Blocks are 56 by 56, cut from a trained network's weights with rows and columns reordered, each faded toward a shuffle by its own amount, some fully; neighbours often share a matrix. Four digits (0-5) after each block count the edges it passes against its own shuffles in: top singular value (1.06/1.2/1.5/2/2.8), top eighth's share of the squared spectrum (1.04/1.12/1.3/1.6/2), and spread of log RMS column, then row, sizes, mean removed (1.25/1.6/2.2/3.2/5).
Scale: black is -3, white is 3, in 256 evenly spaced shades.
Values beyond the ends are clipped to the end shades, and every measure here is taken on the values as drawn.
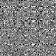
3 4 1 3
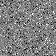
0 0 0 0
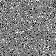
0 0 0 0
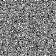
2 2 1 1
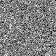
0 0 0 0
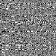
3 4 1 3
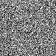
0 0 0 0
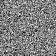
0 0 0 0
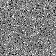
1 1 0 0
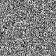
2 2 1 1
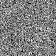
2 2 0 0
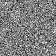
1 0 0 0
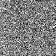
2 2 1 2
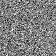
1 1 0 0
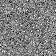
0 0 0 0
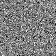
0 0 0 0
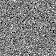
1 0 0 0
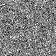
0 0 0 0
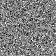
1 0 0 0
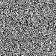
2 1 0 0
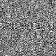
3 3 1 2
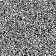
1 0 0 0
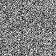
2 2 0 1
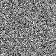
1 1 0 0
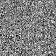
2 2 0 1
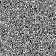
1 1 0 0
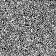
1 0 0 0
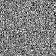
3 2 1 1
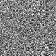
3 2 0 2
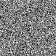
1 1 1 0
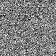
2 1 0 0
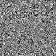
3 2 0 1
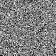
2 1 0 0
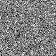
1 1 0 0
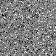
2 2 0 1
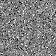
2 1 0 0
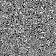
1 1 0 0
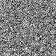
1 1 0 0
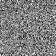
2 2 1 1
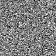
2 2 1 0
